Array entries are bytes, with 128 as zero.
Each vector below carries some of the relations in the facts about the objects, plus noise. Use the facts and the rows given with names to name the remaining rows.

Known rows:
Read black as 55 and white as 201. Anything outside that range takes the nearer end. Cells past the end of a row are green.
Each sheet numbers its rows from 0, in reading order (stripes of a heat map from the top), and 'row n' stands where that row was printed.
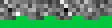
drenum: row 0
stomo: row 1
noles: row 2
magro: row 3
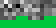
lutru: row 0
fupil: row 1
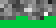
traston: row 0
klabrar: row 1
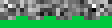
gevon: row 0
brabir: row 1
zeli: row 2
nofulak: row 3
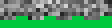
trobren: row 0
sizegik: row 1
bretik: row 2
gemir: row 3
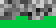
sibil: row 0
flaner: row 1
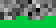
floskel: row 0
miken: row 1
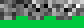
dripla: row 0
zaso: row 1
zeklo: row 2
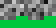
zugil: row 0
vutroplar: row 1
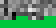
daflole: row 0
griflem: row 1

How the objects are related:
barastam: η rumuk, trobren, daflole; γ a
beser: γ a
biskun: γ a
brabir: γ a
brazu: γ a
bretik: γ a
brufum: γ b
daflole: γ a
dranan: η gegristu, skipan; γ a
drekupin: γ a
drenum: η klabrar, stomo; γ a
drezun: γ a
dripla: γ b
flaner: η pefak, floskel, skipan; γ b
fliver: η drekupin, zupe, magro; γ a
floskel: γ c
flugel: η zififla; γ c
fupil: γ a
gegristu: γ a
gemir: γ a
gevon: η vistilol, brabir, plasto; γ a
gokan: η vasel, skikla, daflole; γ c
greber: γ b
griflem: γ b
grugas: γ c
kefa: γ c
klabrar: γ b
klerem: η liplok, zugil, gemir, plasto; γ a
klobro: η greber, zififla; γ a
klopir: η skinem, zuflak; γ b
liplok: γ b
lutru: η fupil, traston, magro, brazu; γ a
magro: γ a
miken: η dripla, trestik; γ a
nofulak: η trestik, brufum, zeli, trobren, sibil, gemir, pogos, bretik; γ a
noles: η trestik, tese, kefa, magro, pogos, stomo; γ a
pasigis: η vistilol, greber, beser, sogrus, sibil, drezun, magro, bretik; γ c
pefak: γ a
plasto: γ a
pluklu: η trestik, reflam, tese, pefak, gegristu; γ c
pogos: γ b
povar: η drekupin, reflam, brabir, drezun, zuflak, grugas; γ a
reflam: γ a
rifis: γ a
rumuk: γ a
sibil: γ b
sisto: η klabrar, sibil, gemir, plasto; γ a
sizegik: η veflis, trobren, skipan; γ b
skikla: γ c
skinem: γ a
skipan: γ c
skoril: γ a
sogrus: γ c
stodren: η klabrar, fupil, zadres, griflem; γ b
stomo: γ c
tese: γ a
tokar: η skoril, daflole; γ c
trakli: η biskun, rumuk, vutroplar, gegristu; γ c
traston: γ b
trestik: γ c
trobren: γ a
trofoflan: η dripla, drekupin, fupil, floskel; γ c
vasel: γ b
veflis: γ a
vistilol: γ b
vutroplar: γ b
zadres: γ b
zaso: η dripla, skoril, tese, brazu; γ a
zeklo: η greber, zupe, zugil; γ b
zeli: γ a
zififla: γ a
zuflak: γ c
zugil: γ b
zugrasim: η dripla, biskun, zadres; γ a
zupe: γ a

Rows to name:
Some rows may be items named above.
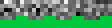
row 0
trakli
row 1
fliver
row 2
zififla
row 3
kefa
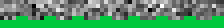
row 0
veflis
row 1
gokan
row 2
griflem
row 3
dranan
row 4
vutroplar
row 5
zeklo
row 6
drekupin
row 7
trestik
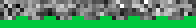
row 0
trofoflan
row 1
grugas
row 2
skipan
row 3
stomo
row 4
klopir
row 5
stodren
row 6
plasto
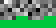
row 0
zugrasim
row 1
miken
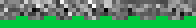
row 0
zupe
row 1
barastam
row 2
noles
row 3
povar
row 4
tese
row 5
trestik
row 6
rumuk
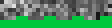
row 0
dranan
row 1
pogos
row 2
brazu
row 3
skoril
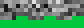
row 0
tokar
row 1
lutru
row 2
vistilol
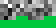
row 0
pasigis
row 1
dranan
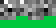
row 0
pluklu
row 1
pefak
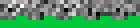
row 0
zeklo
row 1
biskun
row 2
sisto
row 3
daflole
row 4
rumuk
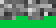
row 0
bretik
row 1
plasto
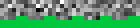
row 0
liplok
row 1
klerem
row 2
stodren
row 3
zadres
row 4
gegristu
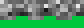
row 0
drezun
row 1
reflam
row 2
greber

